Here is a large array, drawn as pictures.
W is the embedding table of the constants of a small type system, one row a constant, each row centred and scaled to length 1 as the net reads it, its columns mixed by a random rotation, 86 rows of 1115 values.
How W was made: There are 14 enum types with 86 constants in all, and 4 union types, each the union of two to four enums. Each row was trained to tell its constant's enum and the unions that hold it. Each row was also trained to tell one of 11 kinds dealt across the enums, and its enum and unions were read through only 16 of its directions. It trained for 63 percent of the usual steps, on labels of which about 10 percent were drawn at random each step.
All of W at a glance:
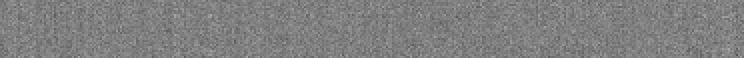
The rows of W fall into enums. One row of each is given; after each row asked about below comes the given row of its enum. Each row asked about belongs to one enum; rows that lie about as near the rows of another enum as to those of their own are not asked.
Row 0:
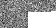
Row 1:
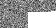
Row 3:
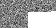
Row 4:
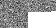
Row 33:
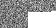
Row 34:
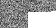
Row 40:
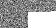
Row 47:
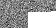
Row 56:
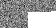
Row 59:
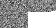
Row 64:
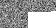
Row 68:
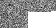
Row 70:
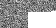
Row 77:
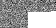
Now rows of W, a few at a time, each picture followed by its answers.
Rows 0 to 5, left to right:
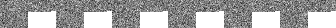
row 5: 77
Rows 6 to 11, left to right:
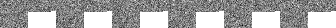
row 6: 59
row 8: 68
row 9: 1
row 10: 56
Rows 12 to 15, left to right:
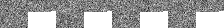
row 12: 59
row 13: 33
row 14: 34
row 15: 59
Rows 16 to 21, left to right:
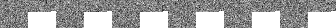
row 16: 3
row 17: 47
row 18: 47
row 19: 4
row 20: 3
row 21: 4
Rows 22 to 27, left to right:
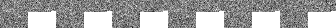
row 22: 33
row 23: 1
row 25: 33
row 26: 0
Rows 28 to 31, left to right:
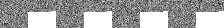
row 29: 4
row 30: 34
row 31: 64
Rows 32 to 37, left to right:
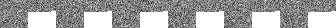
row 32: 33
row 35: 68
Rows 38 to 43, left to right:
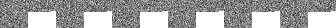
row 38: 64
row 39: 3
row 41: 0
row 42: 4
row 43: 3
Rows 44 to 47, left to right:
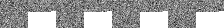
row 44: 59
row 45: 4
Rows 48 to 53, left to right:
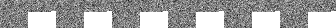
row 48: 33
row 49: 77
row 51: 64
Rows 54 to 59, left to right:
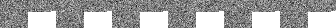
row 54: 59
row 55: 0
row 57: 40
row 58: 68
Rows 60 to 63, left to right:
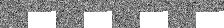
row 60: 4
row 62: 40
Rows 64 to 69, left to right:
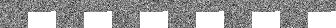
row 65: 47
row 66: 77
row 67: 40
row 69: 47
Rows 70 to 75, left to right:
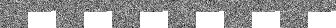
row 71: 56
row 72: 0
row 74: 59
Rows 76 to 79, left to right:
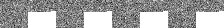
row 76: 68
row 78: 1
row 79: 0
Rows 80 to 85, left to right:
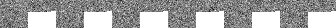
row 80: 40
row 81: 0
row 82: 33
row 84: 34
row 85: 56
